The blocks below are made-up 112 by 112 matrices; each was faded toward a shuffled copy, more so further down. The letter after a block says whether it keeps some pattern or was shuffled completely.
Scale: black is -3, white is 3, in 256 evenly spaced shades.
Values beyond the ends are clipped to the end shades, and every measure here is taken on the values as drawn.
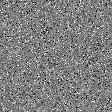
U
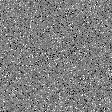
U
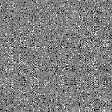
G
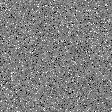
U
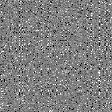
G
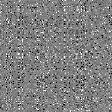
G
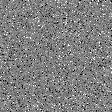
U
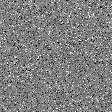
U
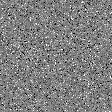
U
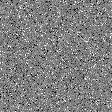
U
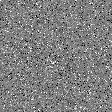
U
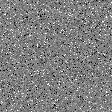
U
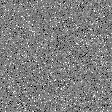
U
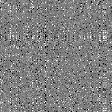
G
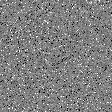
U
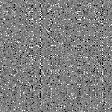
G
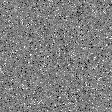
U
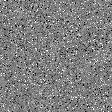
U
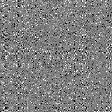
G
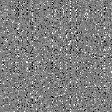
G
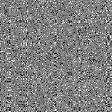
G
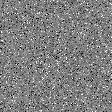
U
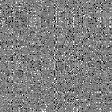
G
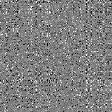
G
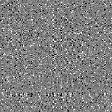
G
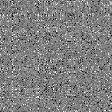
G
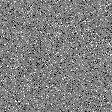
U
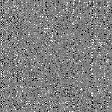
G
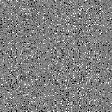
G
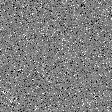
U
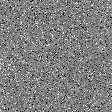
U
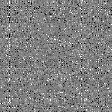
G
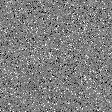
U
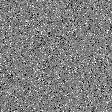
U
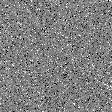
U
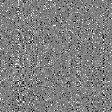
G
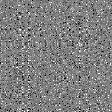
G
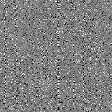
G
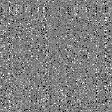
G
